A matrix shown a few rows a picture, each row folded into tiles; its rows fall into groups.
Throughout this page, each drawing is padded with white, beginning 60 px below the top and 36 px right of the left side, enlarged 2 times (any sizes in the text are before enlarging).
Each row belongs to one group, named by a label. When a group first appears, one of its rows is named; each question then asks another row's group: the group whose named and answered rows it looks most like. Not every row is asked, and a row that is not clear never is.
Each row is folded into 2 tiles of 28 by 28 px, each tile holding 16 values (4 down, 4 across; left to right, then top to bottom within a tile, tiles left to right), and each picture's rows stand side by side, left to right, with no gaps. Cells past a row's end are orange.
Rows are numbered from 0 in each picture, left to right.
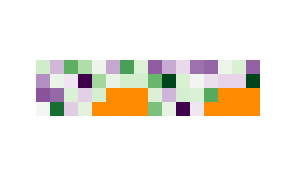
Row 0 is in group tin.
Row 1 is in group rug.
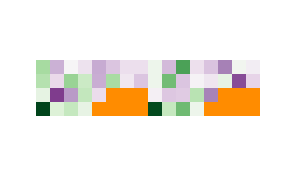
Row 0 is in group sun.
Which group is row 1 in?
sun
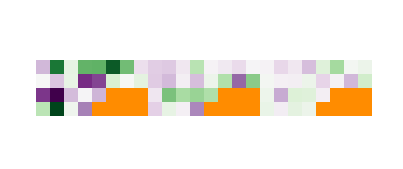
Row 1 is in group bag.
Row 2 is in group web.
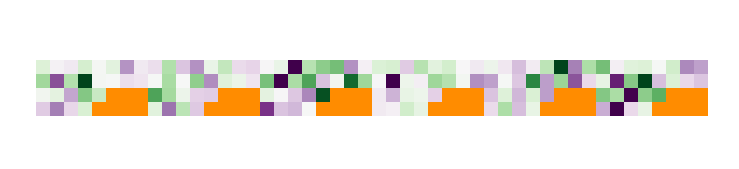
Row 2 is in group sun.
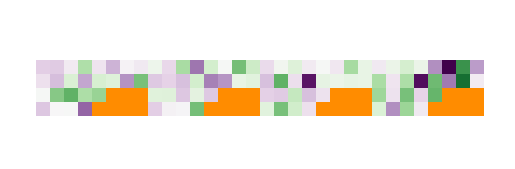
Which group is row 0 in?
bag
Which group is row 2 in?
tin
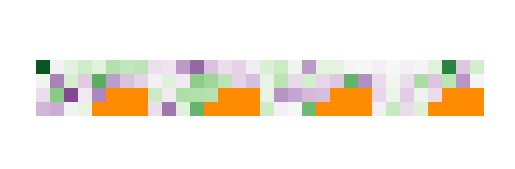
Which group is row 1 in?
web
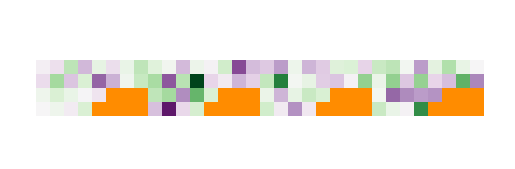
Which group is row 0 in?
rug
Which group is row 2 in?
rug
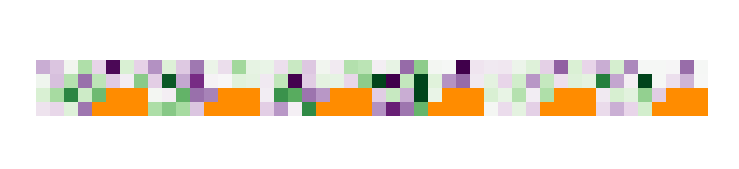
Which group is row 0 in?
bag
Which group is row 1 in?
tin
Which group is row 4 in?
bag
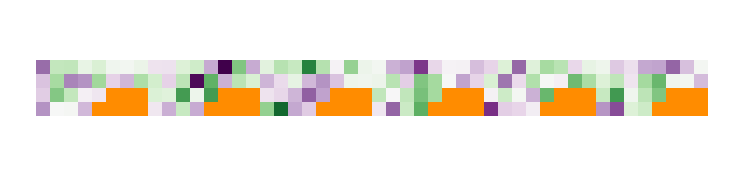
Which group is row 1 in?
bag
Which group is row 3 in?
web
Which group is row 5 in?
web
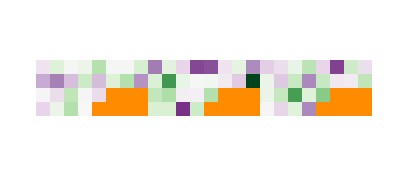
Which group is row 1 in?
rug
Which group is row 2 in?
bag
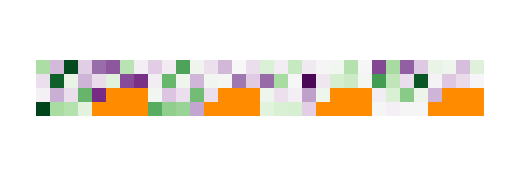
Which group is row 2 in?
tin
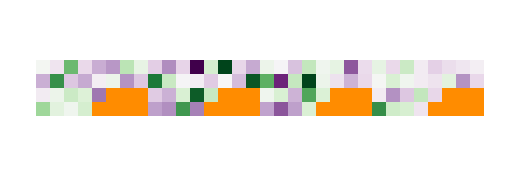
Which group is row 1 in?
web
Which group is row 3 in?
sun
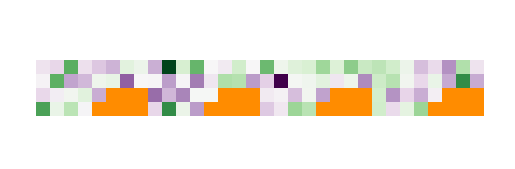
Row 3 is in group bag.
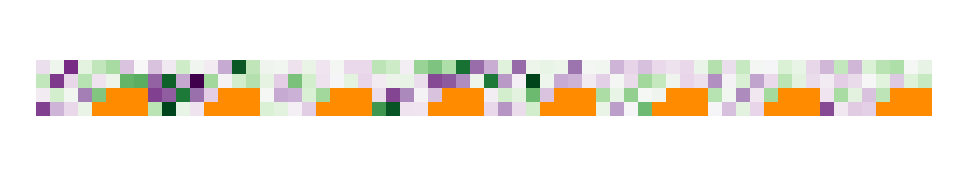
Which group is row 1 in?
tin
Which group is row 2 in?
sun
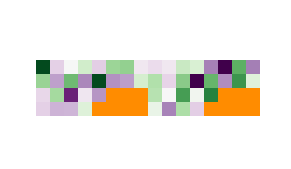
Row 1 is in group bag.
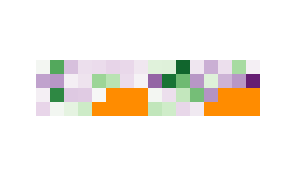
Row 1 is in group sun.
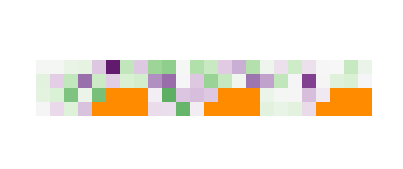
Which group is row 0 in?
bag
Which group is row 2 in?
tin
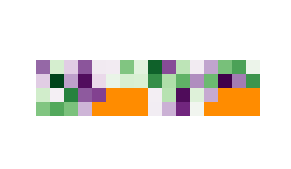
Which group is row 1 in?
rug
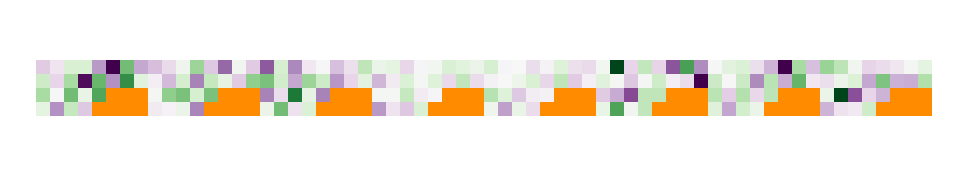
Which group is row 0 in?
bag
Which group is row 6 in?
bag
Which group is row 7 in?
rug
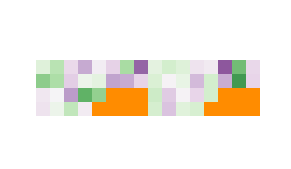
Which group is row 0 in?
web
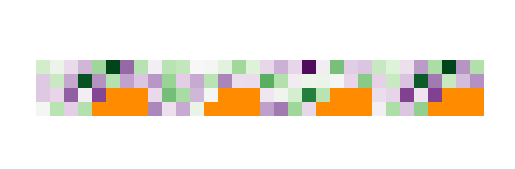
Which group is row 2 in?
web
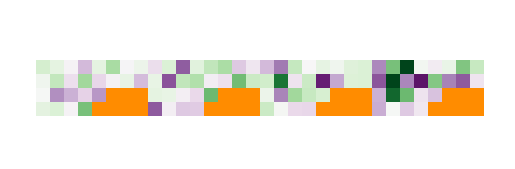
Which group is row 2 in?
rug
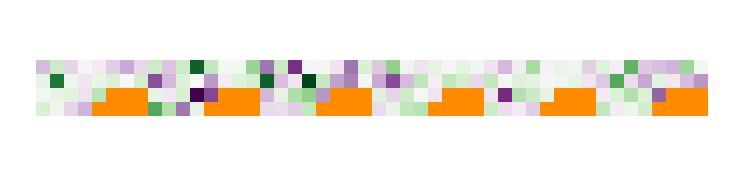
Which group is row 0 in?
rug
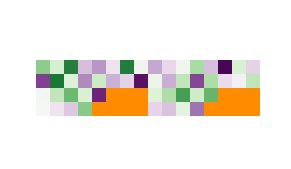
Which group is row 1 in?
bag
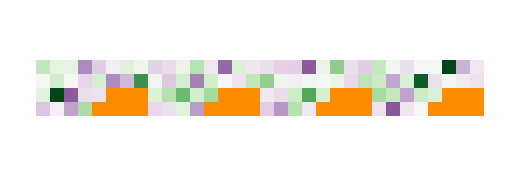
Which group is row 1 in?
bag
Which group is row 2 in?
web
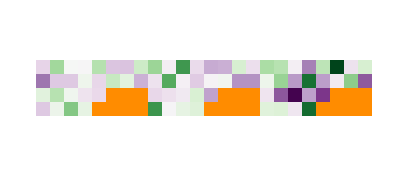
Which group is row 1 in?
sun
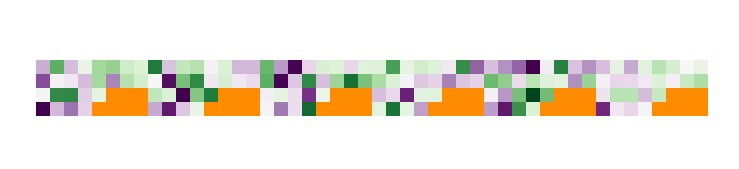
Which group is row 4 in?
web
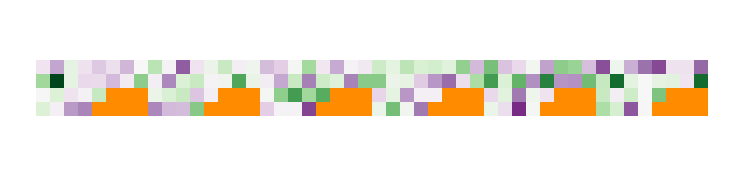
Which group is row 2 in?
bag
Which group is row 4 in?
rug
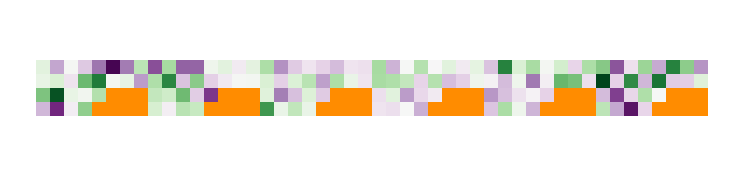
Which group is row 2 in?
sun
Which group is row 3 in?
rug
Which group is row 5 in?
rug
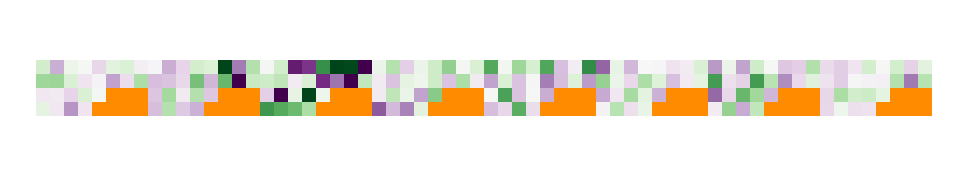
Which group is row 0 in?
rug
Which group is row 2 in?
web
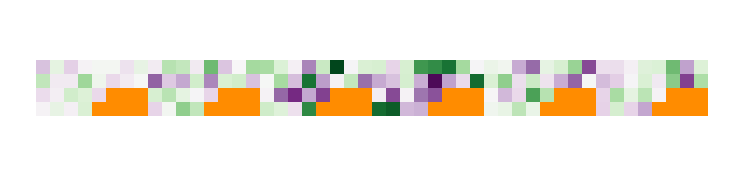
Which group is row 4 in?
web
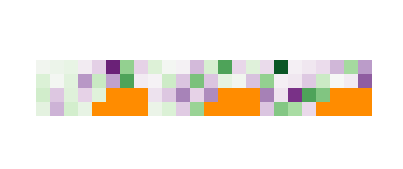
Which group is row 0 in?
bag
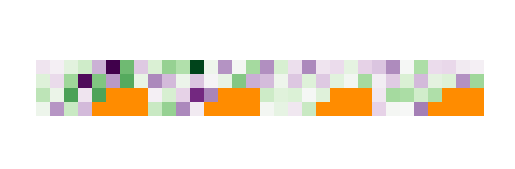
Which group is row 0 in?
bag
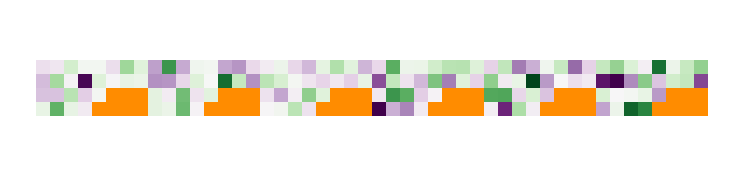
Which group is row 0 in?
tin
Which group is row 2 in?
web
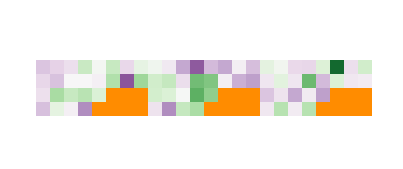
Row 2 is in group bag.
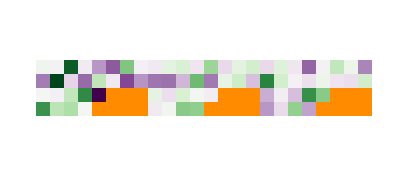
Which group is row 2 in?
web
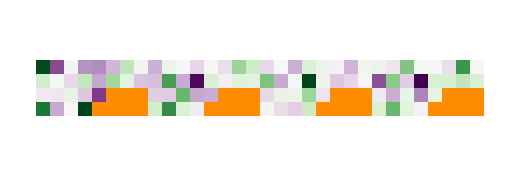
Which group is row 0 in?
sun
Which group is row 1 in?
tin
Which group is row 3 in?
tin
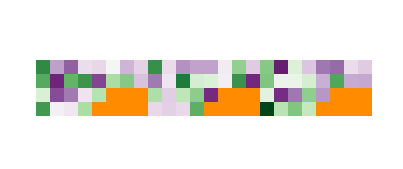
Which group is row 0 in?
sun
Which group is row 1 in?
sun
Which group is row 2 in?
sun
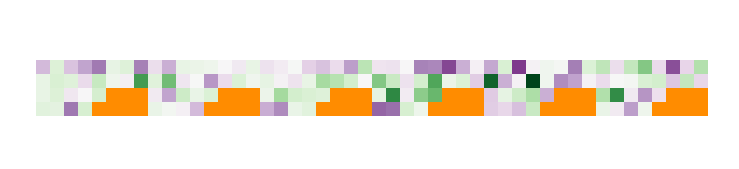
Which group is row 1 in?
rug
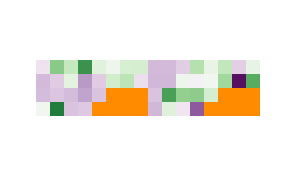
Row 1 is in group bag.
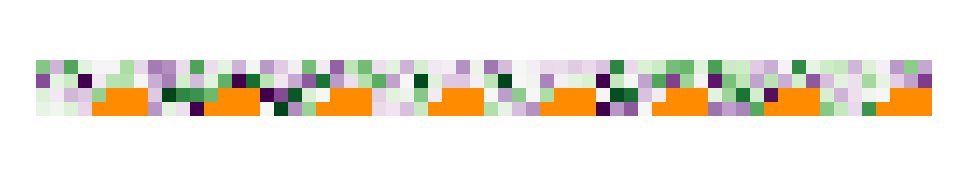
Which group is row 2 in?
tin
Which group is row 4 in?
rug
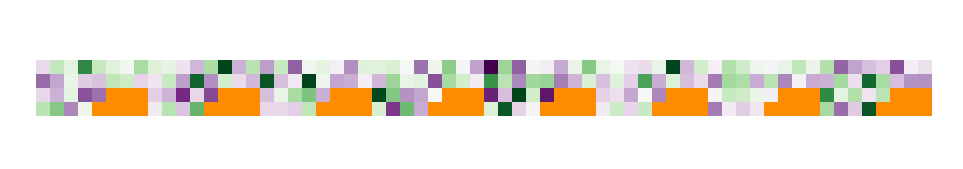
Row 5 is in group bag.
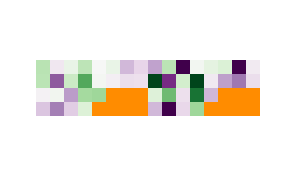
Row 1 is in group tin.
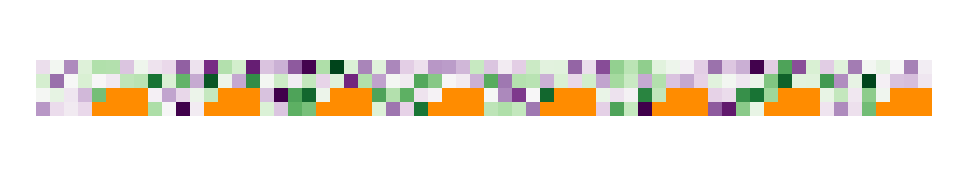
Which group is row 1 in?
rug
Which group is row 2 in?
web
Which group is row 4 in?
sun
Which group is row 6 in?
web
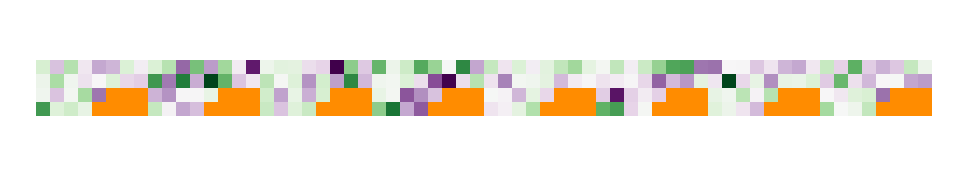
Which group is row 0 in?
sun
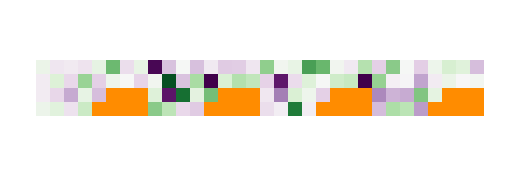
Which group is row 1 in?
rug
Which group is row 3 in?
web
